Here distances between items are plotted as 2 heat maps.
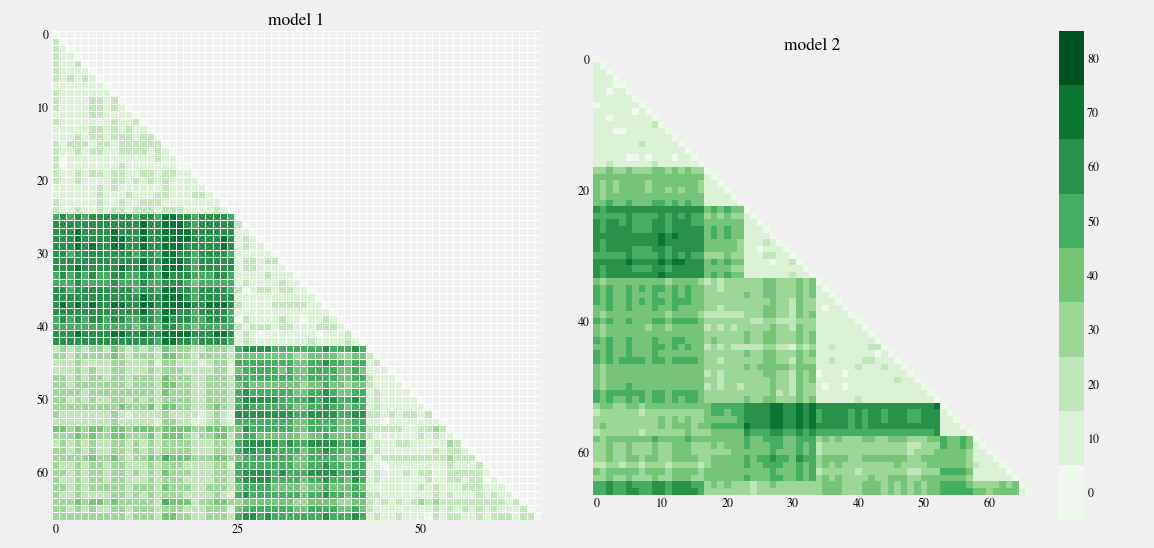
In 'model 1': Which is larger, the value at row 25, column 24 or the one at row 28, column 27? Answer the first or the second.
the first
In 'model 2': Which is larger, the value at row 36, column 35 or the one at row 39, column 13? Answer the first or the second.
the second
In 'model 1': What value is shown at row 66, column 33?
50
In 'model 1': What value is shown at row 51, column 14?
20
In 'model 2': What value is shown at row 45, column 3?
40
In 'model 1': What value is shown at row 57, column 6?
20
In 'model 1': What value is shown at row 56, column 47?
20
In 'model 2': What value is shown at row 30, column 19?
30
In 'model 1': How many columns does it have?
67
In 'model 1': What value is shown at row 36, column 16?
70
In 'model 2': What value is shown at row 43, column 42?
10
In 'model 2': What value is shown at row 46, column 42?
20
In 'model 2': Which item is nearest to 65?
66
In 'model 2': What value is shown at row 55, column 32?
60
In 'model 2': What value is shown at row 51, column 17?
30
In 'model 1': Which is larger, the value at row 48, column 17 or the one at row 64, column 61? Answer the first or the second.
the first
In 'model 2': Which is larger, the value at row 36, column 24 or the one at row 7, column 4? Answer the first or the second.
the first
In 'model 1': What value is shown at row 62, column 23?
30
